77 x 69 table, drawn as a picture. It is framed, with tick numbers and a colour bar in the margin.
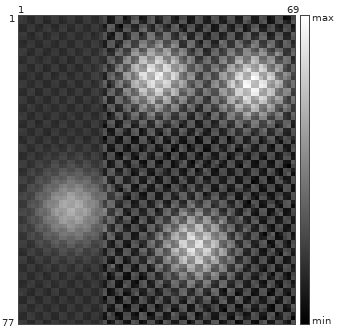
Odd rows or columns: none. Average level on the scale: 30%. Histogram: skewed, a long tail of high values. Seam: vertical, 30% of the way across, the left part calmer. Bumps: four.
